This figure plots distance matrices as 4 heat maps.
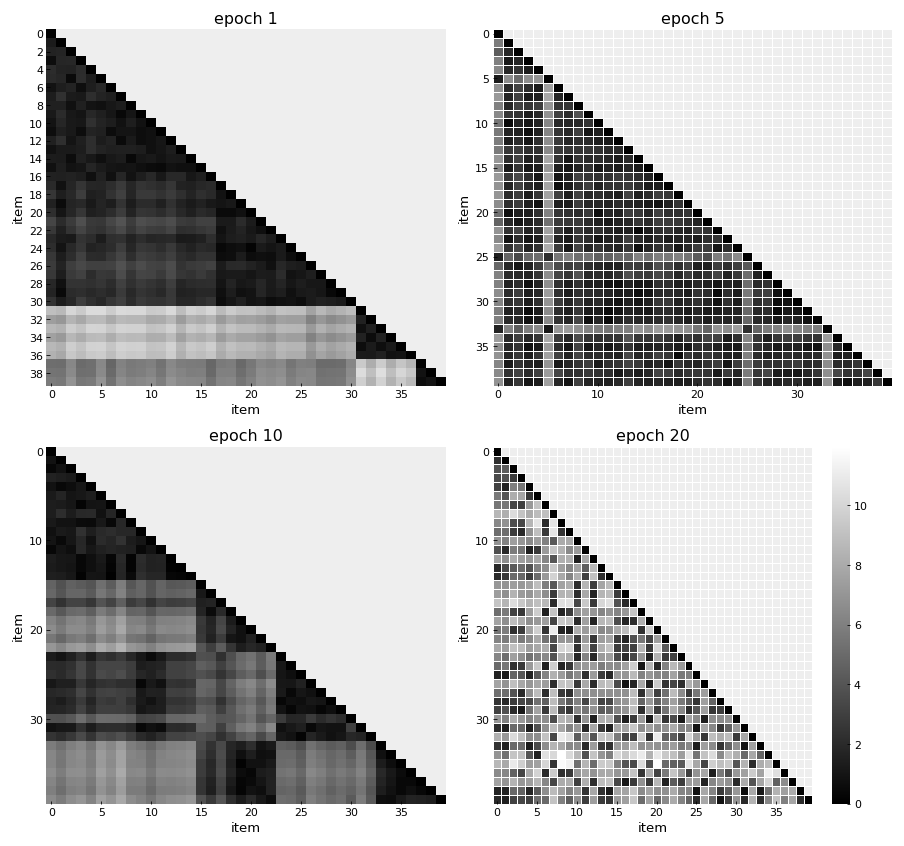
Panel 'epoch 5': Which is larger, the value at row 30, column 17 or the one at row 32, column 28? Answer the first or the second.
the first
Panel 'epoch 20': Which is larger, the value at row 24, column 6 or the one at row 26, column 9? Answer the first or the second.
the second
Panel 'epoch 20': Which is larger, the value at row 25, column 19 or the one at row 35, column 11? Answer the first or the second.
the second
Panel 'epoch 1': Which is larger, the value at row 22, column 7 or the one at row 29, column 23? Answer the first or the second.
the first
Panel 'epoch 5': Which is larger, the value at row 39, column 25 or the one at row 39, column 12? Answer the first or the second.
the first
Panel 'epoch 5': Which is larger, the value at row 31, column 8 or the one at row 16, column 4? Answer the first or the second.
the first
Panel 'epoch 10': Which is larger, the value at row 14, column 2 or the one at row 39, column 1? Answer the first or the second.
the second
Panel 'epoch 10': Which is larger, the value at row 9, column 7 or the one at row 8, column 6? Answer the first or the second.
the first
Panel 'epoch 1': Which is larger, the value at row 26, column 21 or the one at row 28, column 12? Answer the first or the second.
the second
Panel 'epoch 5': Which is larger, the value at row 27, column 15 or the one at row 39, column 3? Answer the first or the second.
the first
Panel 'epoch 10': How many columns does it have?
40
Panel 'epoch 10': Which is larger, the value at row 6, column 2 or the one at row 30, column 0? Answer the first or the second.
the second
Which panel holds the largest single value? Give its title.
epoch 20
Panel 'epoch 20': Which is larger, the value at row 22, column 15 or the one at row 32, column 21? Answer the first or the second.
the second
